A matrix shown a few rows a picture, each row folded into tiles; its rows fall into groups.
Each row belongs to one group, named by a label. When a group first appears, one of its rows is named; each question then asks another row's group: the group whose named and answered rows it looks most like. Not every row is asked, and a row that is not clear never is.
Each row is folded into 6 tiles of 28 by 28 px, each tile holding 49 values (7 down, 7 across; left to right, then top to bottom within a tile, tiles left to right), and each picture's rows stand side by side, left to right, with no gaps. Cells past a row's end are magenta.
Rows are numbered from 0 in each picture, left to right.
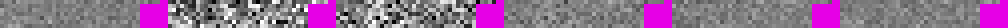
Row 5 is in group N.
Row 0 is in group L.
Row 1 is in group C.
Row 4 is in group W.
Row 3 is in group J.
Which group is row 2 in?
J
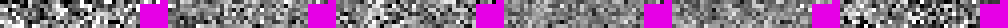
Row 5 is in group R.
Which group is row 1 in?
W
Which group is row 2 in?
J
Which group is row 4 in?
C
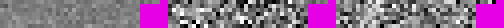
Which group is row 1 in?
R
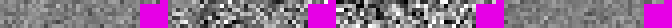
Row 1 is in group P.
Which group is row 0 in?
J
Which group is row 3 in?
W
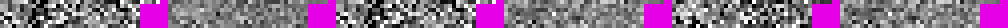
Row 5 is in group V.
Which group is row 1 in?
R
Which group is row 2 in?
P
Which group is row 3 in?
V
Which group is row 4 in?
R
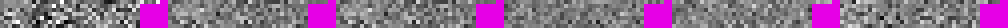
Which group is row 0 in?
P
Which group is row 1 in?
R
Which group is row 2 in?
R
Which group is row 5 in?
L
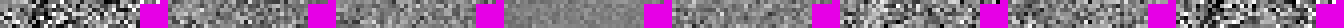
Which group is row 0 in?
P
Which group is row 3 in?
W
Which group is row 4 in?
V
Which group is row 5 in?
J
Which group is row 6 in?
V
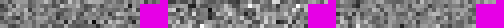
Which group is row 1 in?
C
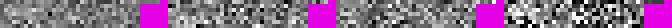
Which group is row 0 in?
R
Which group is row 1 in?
L
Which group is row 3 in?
R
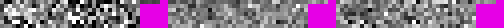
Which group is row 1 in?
C
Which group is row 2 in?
V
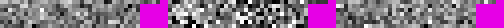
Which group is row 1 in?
R
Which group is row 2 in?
W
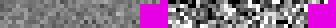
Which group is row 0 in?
N
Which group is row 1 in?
C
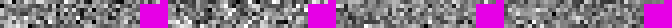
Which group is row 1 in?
C
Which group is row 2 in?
W
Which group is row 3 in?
R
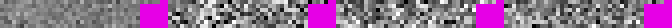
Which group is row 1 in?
J
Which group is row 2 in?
C
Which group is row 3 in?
L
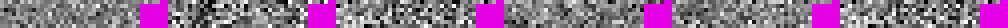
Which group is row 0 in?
V
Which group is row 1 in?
P
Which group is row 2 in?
L
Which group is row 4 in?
V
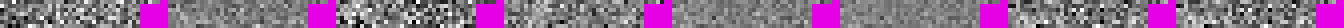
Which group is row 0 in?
W
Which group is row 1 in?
L
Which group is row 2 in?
R
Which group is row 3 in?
J
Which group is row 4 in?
L
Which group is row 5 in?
L
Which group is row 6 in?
L
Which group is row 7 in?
L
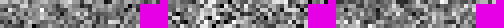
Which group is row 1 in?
J
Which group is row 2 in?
C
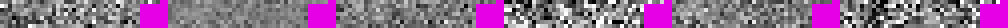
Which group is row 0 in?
W
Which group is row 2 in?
N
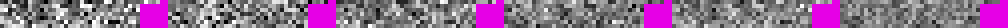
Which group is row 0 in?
C
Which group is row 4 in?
C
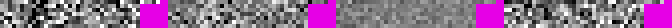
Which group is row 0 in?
P
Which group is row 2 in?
W
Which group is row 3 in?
C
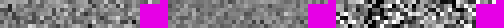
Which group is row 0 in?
W
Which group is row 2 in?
P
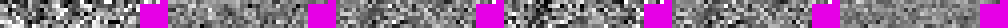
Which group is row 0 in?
C
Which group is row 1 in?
N
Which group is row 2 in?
P
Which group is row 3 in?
P
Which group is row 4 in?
P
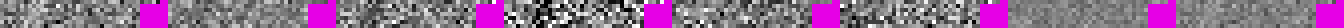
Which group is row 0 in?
J
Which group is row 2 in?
P
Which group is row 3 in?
P
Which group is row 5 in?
W
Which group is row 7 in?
J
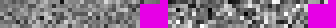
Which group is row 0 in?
J
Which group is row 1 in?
C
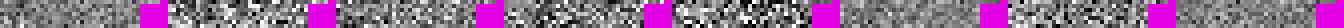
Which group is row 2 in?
W
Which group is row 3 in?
P
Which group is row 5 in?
V
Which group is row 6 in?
L
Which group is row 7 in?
J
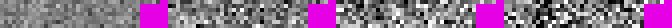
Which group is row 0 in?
J
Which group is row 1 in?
L
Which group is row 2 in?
C
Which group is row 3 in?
P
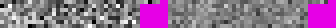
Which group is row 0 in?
L
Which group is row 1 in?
J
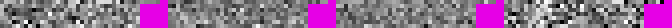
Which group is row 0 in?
V
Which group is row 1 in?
L
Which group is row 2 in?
W
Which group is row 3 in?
J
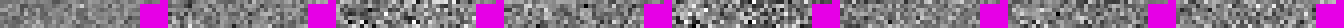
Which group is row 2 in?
V
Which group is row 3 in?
N
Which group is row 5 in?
W
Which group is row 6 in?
R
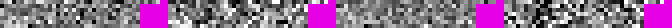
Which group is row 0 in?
L
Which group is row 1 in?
C
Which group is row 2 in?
L
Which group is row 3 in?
P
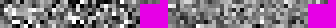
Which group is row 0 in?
R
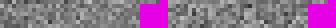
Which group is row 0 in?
W
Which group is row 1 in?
N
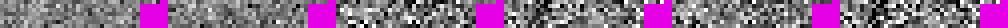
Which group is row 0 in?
J
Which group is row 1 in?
N
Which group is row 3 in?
P
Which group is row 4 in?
R
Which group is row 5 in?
P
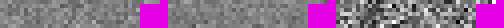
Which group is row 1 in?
W
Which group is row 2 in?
P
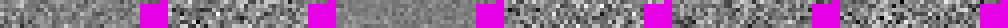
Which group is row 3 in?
V
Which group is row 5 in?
J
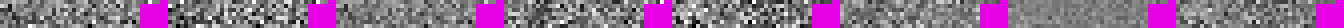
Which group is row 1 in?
W
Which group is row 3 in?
P
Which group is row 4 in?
R
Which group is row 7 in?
R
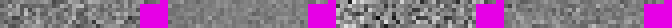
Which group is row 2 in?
L
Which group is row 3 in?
L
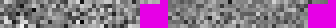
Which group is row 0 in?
V
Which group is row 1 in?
J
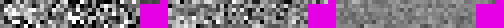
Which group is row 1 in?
L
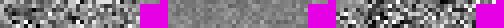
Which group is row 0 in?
V
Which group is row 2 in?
P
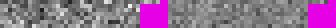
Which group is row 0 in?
C
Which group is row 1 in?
J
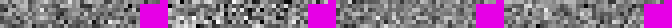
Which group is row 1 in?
L
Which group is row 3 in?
N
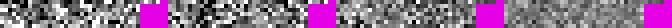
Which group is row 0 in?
C
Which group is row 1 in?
P
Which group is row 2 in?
R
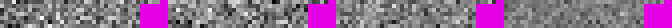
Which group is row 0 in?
W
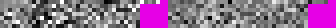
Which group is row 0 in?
P
